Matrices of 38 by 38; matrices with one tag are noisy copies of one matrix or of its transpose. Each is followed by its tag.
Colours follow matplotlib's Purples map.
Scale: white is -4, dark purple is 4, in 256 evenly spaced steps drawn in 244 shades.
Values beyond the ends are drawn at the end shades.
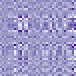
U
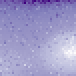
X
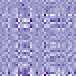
U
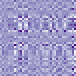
U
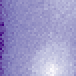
X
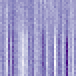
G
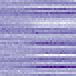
G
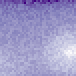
X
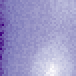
X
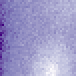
X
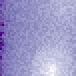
X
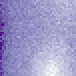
X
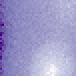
X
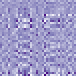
U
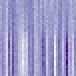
G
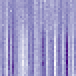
G
